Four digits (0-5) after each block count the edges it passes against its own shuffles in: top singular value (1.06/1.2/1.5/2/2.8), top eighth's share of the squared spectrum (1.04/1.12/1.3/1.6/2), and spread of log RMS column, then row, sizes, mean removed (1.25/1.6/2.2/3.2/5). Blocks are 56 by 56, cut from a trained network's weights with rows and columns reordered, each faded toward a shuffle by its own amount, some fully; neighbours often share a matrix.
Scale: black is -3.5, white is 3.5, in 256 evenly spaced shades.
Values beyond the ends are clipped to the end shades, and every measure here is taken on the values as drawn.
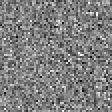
2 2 0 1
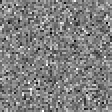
0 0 0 0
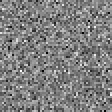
2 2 0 1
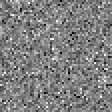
0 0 0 0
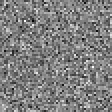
1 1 0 0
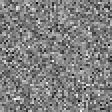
0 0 0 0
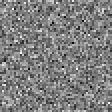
2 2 0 0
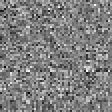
3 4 2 2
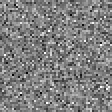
0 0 0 0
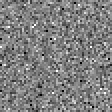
0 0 0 0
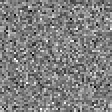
2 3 1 1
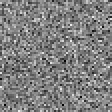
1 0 0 0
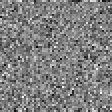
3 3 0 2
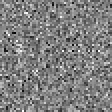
2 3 0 1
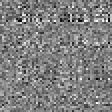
4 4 2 3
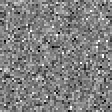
2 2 0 1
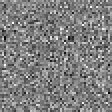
3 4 2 2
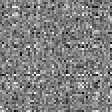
4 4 2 3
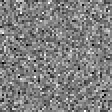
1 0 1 0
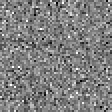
2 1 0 0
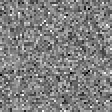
0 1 0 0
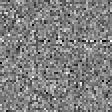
2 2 0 1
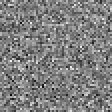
2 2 1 1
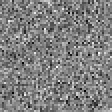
3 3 1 1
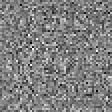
2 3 2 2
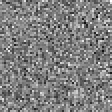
2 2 0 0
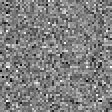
3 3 2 1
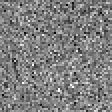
1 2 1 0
